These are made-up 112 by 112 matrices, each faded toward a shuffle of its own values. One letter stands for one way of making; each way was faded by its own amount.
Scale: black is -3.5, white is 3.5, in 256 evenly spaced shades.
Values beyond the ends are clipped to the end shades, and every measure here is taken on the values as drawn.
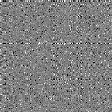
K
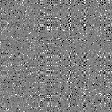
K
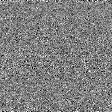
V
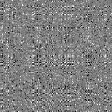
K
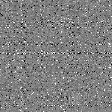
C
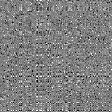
K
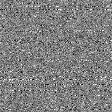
V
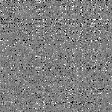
C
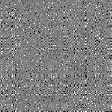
K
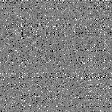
C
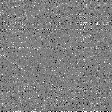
C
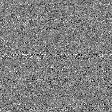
V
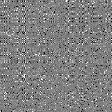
K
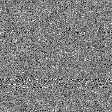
V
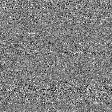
V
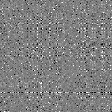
K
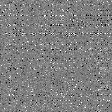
C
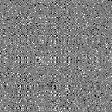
K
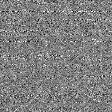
V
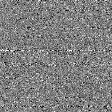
V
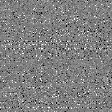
C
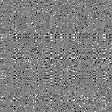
K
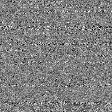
V
